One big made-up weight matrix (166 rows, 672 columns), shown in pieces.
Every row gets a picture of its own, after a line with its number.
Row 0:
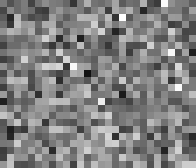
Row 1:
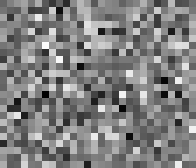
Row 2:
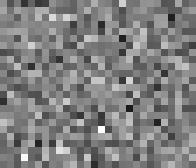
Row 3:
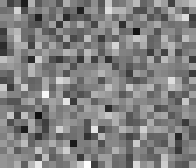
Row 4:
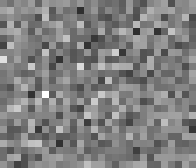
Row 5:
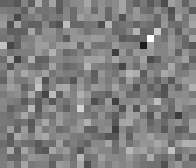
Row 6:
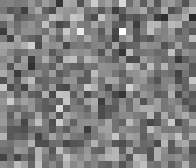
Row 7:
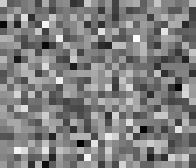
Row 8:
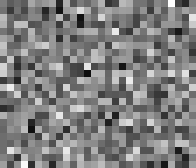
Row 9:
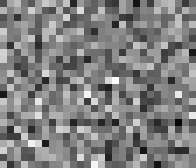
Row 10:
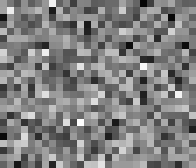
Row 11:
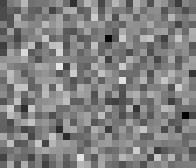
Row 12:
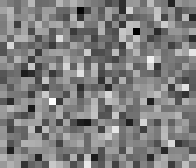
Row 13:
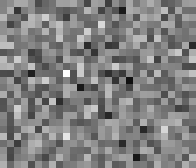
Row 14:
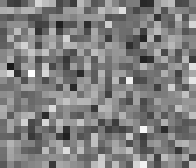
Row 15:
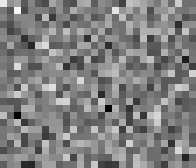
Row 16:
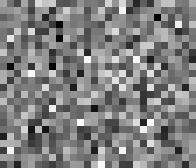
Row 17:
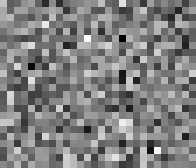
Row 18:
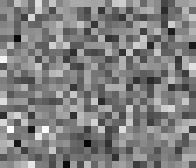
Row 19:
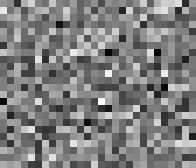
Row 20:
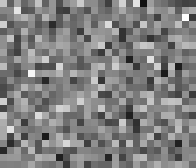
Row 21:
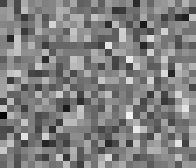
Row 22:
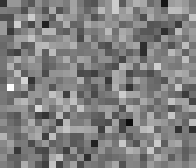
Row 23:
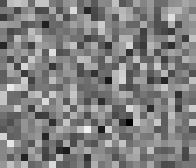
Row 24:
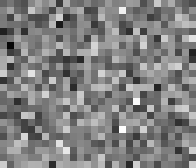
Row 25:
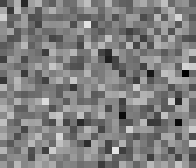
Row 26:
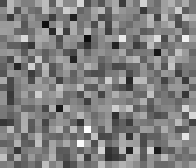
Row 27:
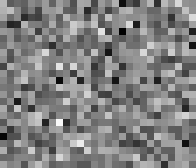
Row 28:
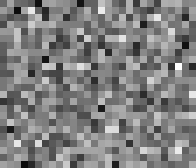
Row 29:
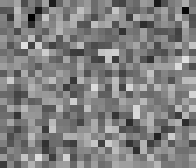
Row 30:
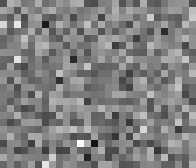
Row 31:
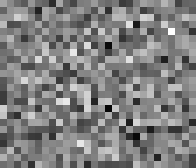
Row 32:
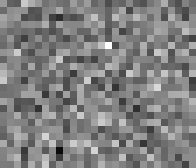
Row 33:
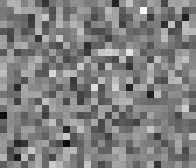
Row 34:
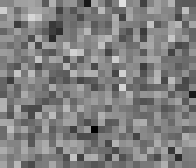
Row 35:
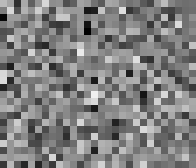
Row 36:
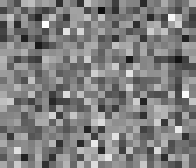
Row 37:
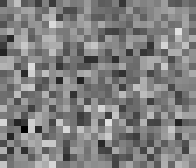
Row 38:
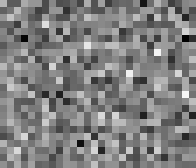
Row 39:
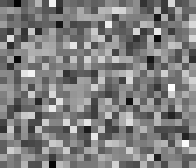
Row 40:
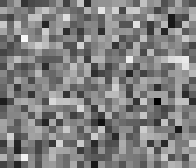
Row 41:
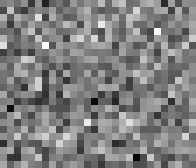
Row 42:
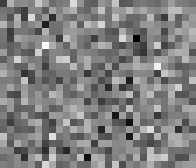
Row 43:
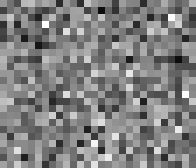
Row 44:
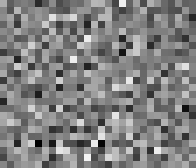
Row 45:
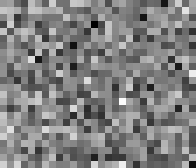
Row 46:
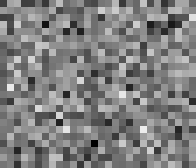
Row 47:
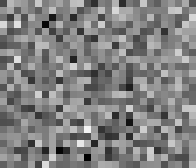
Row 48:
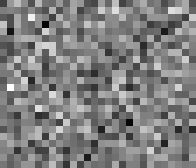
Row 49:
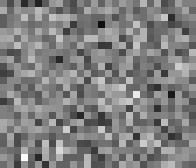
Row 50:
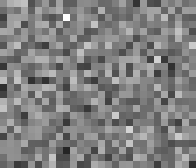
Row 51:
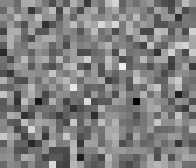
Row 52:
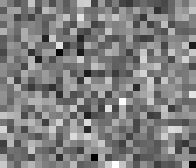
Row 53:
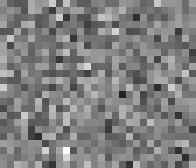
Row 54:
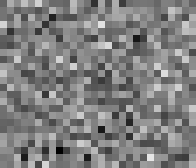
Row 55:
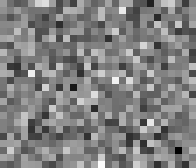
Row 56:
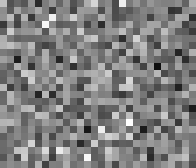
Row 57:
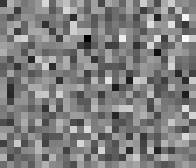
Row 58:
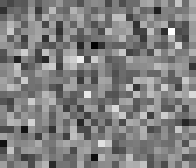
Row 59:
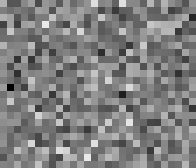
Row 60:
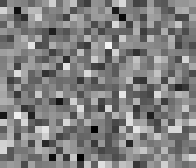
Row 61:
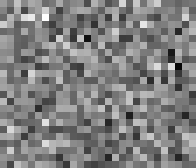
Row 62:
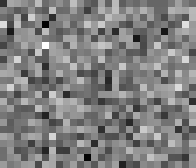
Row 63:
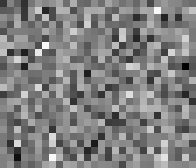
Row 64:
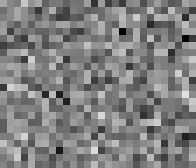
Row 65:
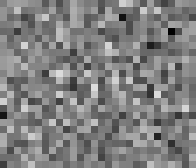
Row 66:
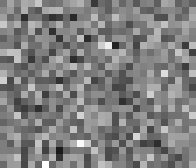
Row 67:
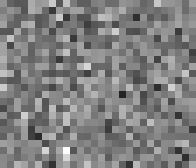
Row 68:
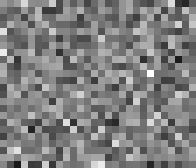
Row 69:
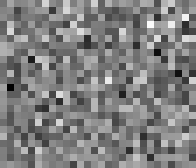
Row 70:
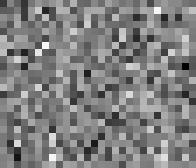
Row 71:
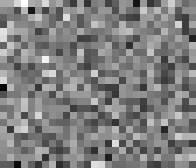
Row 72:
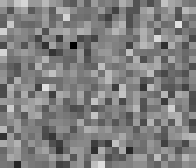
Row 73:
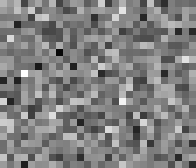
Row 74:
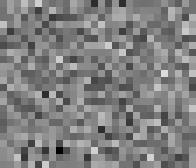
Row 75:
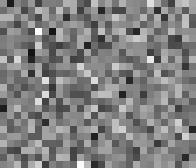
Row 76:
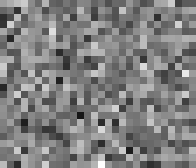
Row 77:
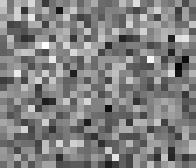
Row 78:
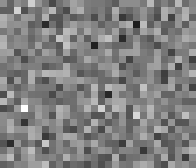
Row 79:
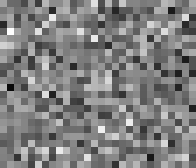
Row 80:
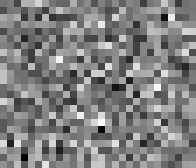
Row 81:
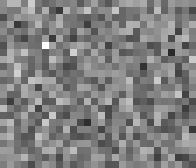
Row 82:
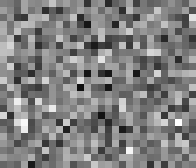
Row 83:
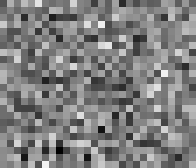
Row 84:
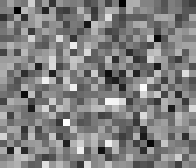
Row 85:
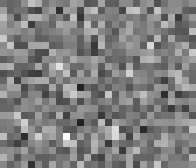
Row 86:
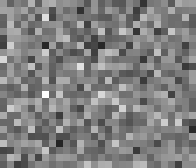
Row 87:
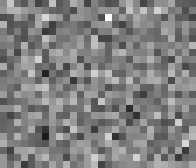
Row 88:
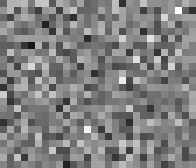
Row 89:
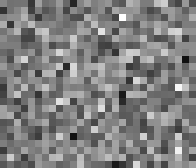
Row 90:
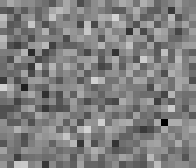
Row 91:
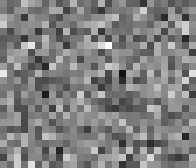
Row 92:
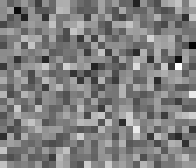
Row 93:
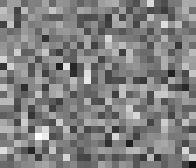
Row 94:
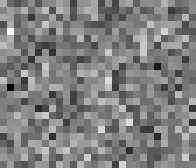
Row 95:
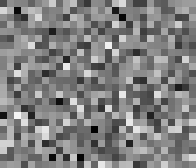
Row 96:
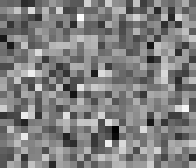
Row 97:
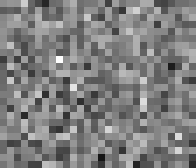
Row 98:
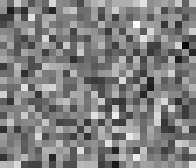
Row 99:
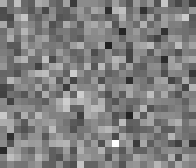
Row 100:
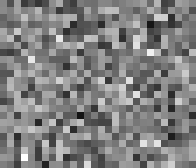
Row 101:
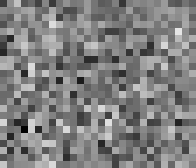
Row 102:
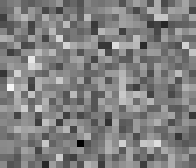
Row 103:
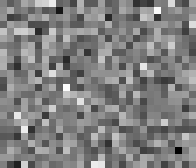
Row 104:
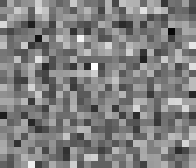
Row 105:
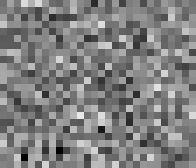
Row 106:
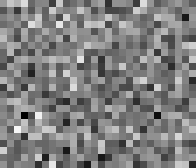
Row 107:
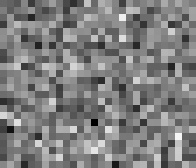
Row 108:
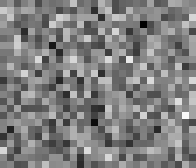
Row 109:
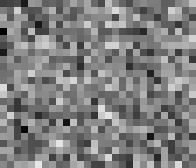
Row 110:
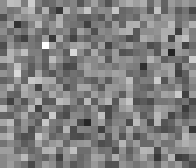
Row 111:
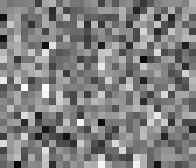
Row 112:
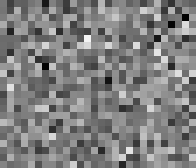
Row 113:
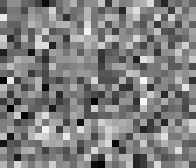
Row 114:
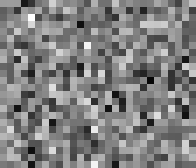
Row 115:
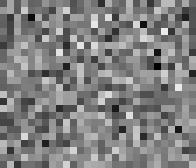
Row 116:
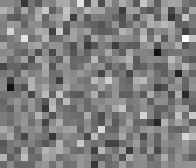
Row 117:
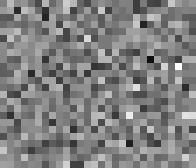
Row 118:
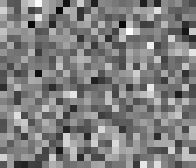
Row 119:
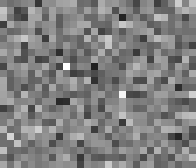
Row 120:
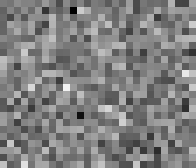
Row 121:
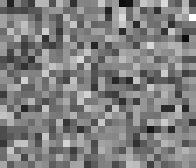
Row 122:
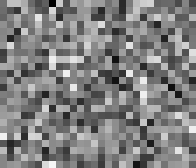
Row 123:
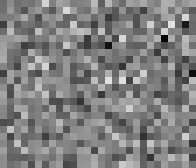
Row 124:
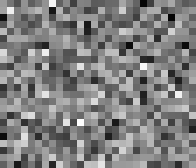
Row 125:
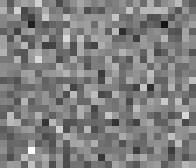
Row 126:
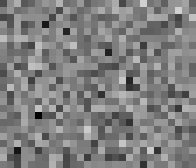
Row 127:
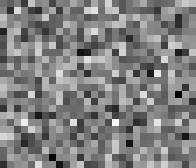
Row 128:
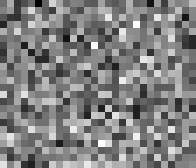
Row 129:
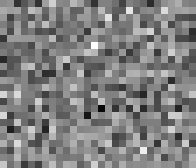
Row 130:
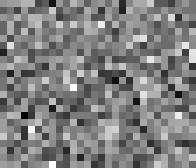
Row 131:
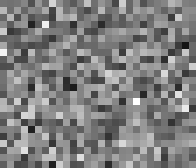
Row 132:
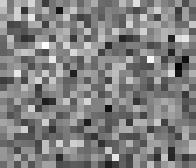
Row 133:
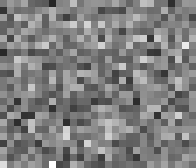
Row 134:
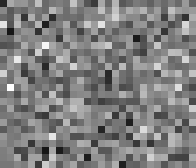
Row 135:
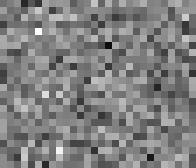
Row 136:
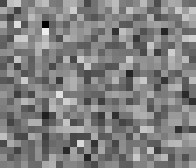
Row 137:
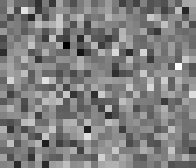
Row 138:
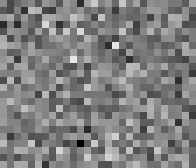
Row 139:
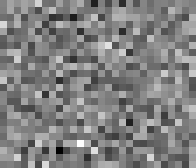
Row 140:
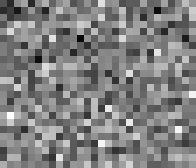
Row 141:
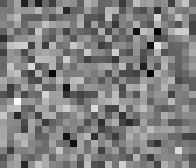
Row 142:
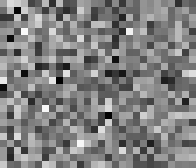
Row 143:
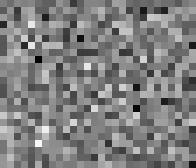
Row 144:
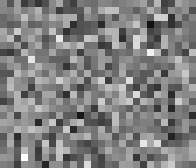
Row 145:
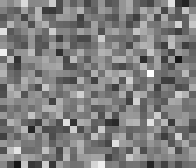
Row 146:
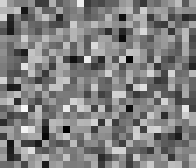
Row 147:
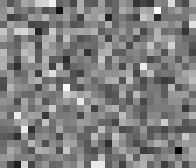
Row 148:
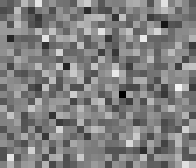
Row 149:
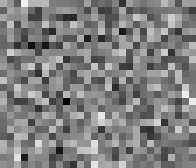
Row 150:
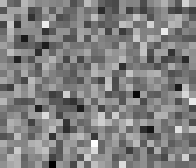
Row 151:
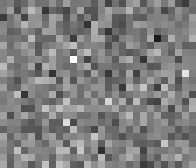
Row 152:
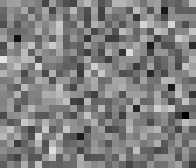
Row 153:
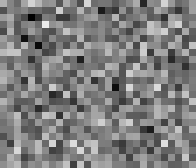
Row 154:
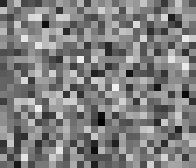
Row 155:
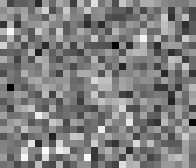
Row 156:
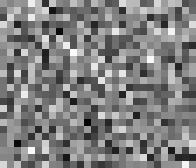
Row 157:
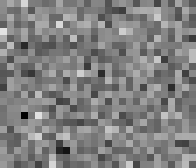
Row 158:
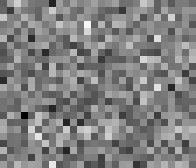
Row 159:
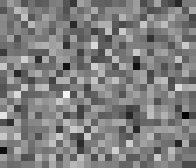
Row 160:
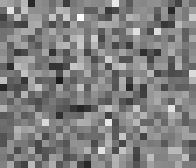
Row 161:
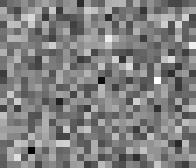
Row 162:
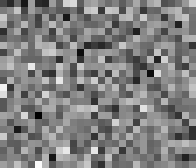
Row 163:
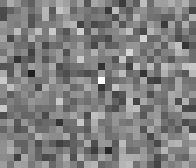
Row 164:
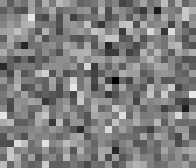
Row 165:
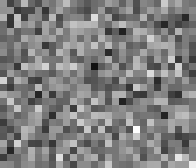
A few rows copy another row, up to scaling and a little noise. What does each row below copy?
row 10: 124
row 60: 95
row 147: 103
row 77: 132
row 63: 70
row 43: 36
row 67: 53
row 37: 101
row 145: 68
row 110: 81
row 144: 100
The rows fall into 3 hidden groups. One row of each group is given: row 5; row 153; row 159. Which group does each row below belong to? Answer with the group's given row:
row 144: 153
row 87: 159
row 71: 5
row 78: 159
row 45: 159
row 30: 153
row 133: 5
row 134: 153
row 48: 153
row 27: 159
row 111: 5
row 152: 159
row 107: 159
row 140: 159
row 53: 5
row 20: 159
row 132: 159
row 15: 159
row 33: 159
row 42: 153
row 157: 5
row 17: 153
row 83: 153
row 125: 159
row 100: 153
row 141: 5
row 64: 153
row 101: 5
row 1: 5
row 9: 5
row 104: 159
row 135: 153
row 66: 153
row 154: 153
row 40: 153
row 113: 5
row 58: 159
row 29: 159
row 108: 159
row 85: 5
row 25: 5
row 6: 153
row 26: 153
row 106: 5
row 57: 153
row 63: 153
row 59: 153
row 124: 5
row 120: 5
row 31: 159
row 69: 153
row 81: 159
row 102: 153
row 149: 153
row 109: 5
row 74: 153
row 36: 153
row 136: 153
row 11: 159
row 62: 153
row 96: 5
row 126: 153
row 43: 153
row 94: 153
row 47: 153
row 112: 153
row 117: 159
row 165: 159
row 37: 5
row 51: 5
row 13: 5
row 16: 5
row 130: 5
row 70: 153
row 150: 153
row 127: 5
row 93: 159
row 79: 153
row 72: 5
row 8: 5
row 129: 159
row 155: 153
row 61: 159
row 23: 153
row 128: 159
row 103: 5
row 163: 159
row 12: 5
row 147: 5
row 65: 159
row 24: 5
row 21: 159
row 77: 159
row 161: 159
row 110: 159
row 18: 159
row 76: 5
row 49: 153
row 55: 5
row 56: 153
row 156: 159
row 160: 5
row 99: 159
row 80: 153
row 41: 5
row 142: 5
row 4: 5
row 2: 153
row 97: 5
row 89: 159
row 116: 153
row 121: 159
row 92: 159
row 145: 5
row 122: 5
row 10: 5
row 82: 5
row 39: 5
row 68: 5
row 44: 153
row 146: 159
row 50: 5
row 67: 5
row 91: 153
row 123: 153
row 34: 159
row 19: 159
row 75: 5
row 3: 5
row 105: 153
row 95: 159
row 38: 153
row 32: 153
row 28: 159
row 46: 153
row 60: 159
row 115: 159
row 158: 5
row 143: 159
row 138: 153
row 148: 159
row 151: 5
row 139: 153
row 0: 159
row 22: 153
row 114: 159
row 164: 159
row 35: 5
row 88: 153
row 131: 5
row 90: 5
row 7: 153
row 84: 5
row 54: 153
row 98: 159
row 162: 5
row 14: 5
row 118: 5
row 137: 159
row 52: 159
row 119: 159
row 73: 159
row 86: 5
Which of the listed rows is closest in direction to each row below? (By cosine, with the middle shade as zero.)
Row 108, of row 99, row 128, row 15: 128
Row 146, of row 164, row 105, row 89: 105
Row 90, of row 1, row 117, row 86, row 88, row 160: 1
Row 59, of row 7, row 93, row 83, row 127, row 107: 7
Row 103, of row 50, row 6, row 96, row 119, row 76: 76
